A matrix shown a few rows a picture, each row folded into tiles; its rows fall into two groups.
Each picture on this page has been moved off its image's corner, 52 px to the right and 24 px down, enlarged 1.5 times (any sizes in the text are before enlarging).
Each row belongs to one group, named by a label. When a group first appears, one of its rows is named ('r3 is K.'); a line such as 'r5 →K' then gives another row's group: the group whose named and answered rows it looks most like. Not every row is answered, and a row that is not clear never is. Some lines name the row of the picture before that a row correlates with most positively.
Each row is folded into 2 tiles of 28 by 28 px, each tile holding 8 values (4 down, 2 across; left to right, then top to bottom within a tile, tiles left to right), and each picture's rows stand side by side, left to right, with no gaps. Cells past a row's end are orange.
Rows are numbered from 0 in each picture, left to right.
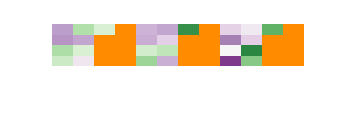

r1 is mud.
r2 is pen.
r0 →mud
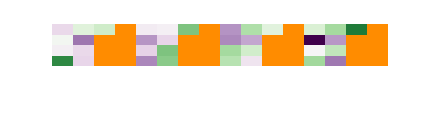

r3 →mud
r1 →pen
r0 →mud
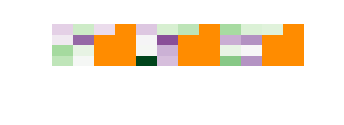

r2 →mud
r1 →mud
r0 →mud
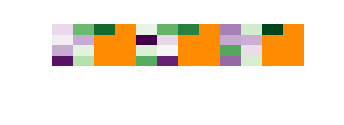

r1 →mud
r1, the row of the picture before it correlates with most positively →2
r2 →pen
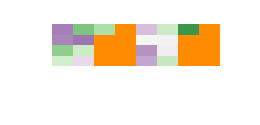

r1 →pen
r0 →mud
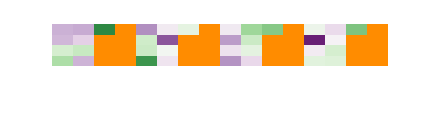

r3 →pen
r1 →mud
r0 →mud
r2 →pen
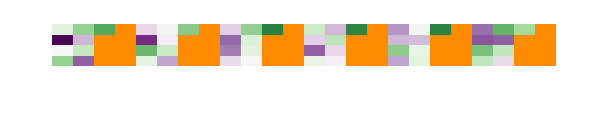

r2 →pen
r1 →mud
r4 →pen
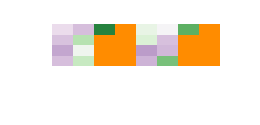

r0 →pen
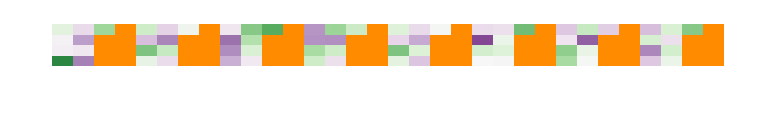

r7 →pen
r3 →mud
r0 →mud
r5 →pen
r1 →mud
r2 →pen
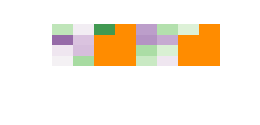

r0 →pen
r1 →mud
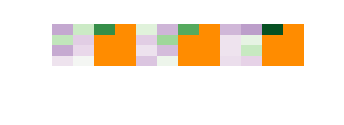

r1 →pen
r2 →pen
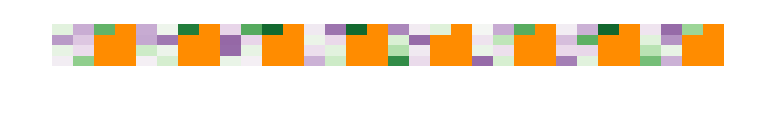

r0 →pen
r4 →mud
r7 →mud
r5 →pen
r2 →pen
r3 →pen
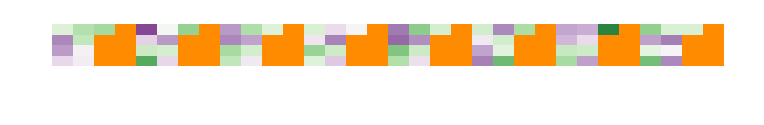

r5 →pen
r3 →mud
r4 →mud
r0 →pen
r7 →mud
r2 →mud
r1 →mud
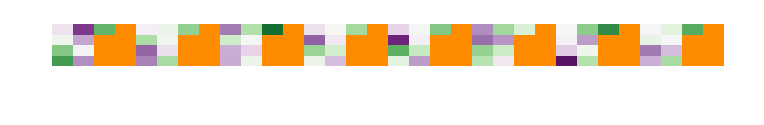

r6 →pen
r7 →pen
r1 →pen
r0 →mud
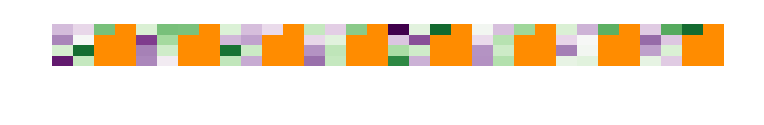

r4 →mud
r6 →pen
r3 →pen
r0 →pen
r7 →pen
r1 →pen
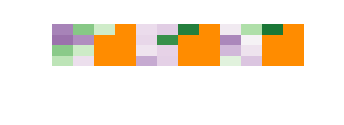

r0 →mud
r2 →pen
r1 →pen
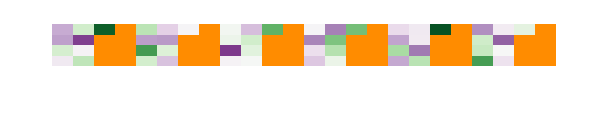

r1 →mud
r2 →pen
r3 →pen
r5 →mud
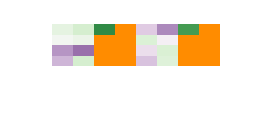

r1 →pen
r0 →pen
